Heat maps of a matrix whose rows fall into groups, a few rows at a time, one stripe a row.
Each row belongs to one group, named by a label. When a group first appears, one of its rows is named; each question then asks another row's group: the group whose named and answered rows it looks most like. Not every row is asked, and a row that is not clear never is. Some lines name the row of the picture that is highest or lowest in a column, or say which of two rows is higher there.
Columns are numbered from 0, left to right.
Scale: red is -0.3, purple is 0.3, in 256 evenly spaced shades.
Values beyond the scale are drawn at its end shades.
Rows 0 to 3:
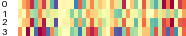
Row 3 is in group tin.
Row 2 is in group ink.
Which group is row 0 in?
ink
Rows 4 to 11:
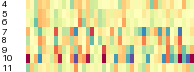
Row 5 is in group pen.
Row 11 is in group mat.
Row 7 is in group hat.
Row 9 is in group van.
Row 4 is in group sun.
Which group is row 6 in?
pen
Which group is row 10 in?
van
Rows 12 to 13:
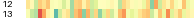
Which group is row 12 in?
sun
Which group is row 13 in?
pen
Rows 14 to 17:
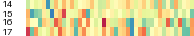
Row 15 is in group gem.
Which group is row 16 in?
van
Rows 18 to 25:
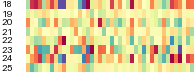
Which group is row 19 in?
pen
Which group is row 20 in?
hat
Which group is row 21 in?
mat
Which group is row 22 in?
gem
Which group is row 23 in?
hat
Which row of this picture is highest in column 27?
23
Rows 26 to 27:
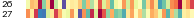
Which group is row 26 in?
ink
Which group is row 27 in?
hat
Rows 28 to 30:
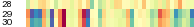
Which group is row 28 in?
pen
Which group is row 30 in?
gem
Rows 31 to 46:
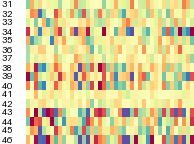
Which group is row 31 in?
mat
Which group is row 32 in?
hat
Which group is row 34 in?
van
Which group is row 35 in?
gem
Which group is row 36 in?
pen
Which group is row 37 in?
mat
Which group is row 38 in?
hat
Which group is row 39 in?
van
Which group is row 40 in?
hat
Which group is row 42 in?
pen
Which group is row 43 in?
tin
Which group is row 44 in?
ink
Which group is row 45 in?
hat
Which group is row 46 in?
tin
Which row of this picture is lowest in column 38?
34
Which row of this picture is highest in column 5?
33
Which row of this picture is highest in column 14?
44
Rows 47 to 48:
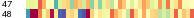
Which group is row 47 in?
pen
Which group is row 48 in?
ink
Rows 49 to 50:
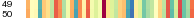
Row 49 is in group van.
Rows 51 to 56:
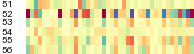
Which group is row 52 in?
van
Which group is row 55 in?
mat
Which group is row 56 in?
mat
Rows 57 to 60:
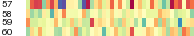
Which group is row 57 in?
ink
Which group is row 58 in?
gem
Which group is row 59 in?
hat
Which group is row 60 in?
mat
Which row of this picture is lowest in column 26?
57
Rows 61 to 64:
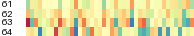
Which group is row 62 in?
van
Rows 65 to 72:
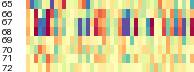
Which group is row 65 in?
gem
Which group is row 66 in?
tin
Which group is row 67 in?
tin
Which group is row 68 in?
tin
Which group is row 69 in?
van
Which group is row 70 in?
pen
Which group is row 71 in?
tin
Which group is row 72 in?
sun
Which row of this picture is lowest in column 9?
65
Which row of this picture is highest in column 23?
72
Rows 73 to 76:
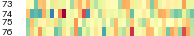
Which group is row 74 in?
gem
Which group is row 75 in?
mat
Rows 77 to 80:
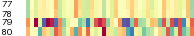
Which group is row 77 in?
mat
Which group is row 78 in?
mat
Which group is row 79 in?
tin
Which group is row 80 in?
van
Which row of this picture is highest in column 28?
79
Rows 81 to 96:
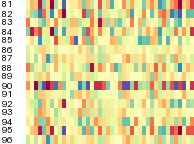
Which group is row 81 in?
ink
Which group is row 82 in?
gem
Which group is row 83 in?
hat
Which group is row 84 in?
ink
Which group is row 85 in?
hat
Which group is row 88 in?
hat
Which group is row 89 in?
sun
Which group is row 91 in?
sun
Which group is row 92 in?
gem
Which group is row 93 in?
pen
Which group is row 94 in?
tin
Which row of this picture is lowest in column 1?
84
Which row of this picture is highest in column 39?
90
